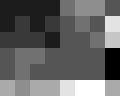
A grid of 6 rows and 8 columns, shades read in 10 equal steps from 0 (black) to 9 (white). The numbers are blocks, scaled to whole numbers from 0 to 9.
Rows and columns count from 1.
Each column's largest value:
6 5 6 6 8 9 9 8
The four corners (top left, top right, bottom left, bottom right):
1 3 6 6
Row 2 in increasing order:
1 1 2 2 3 3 4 8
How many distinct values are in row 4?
3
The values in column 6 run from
3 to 9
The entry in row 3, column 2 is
2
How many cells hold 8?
2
